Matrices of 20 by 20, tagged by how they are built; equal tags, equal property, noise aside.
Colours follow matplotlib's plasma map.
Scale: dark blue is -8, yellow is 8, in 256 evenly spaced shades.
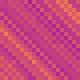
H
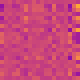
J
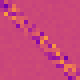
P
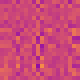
J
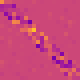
P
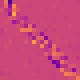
P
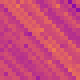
H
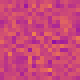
J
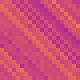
H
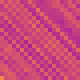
H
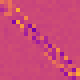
P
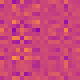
J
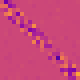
P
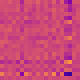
J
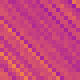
H
